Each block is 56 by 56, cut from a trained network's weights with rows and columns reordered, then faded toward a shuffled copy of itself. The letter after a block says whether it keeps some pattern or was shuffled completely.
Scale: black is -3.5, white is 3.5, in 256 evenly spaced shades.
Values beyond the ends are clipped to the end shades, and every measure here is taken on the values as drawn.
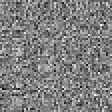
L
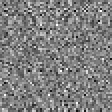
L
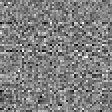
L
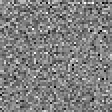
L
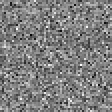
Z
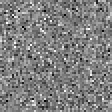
Z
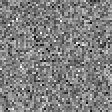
Z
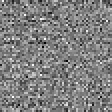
L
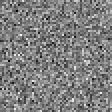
Z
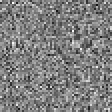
L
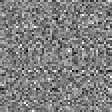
L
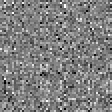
L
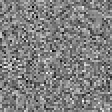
L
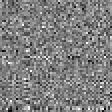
L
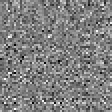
L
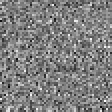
L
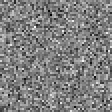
Z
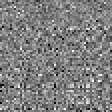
L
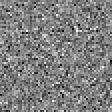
Z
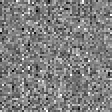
L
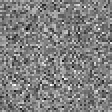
L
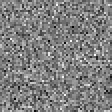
Z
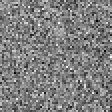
Z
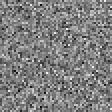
Z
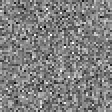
Z
